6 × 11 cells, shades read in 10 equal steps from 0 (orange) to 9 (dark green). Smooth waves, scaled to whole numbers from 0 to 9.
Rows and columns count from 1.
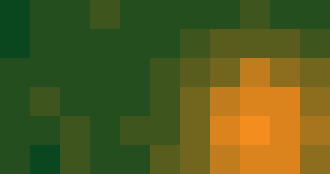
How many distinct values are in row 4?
6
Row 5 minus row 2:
-1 0 -1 0 -1 -1 -2 -5 -6 -5 -4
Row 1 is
9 8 8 7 8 8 8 8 7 8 8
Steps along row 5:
same down up down same down down down up up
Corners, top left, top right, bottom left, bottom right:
9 8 8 4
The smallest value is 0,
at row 5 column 9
